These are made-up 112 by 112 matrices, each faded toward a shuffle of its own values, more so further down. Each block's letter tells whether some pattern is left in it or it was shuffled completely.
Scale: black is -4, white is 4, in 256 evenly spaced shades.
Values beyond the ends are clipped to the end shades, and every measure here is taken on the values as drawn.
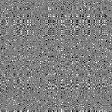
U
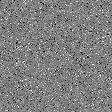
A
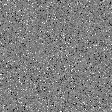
A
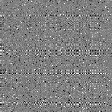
U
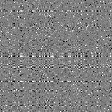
U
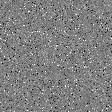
A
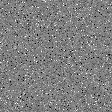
A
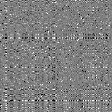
U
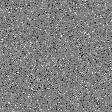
A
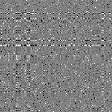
U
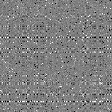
U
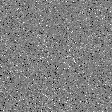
A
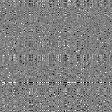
U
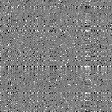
U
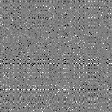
U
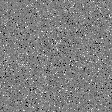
A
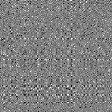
U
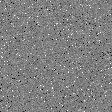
A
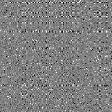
U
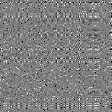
U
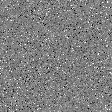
A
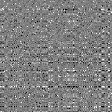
U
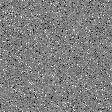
A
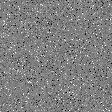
A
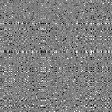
U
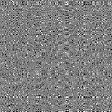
U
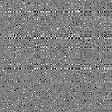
U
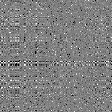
U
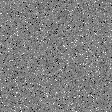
A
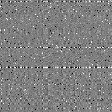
U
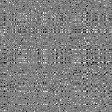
U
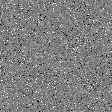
A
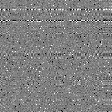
U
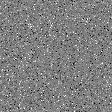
A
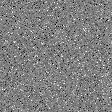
A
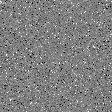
A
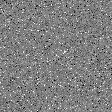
A
